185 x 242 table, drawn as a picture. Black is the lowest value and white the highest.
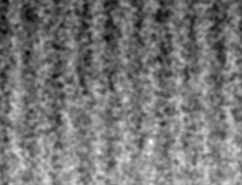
Stripes running up and down repeat 9 times from left to right. No lone cell stands out from its neighbours. There is an overall slope up to the bottom.
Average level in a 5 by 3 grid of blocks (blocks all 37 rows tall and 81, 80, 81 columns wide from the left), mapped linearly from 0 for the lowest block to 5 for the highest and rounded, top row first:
0 0 1 / 1 1 2 / 2 3 3 / 3 4 4 / 5 5 5
